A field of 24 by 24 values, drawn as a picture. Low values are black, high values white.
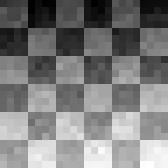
Slope: up to the bottom. Grain: checkered. Lone odd cells: none.
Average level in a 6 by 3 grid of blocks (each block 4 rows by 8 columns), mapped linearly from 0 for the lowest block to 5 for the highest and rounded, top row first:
0 0 0 | 1 1 1 | 2 2 2 | 3 3 3 | 4 4 4 | 5 5 5
